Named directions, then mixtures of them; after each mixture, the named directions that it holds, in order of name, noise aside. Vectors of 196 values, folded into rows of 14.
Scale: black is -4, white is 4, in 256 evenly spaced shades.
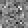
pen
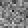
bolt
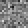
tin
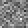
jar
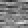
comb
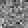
bolt, pen, tin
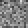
bolt, jar, tin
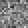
tin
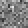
bolt, tin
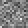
jar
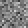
jar, tin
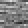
comb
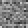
bolt, comb, jar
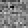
comb, tin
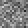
jar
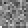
bolt, jar, pen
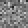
jar, tin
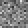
bolt, jar, tin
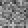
bolt, jar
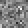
pen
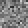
bolt, pen, tin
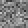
comb, jar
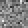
bolt, pen, tin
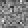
bolt, pen, tin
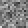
jar, pen, tin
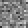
bolt, comb, jar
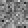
comb, jar, tin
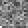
bolt, jar, pen
